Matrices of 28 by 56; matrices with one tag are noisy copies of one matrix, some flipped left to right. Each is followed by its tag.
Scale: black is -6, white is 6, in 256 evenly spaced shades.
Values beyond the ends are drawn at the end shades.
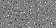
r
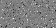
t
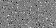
r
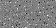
r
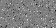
t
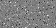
r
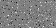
r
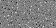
r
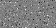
r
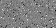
t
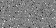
t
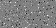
r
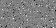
t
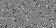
t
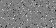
t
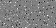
r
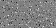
r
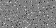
r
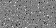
r
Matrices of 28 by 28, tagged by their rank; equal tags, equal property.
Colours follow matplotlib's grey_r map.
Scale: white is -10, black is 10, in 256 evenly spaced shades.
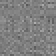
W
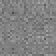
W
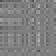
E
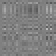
E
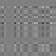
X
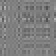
E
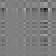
X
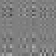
E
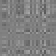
E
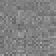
W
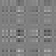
X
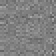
W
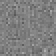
W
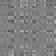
E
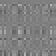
E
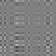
X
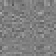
W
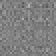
W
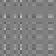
X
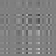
X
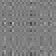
E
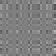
X
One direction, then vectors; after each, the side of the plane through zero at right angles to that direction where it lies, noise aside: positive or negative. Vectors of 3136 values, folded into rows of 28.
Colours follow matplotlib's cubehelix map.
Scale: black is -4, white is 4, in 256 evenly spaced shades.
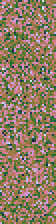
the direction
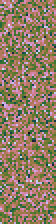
positive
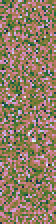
negative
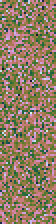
negative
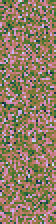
negative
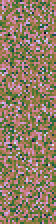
positive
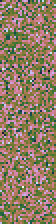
positive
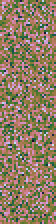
positive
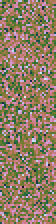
negative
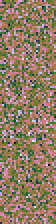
negative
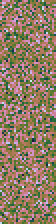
positive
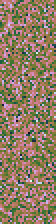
positive
